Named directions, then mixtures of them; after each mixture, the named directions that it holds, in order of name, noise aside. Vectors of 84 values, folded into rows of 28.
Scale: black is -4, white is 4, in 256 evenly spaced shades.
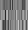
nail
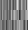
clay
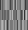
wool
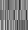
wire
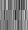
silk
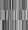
clay, nail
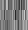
silk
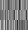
wire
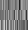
wire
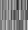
clay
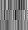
silk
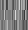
silk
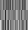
nail, wire
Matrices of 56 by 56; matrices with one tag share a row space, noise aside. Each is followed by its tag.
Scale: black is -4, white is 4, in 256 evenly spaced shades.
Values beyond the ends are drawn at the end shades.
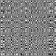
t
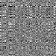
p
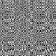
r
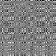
r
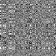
p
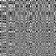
p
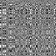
p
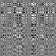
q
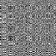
p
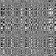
t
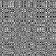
r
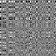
p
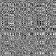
r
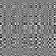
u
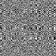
u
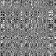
t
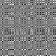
r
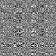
q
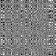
t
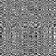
u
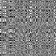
p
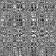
q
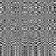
u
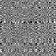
u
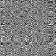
t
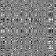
t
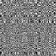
u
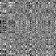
p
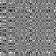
p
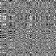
p
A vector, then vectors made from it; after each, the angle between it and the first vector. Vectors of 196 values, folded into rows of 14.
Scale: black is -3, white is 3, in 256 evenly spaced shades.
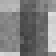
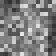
partly opposed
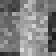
nearly opposite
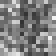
partly aligned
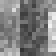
nearly parallel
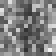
partly aligned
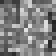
partly opposed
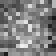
partly opposed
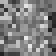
partly opposed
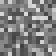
orthogonal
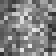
partly opposed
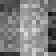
nearly opposite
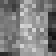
nearly opposite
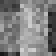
nearly opposite
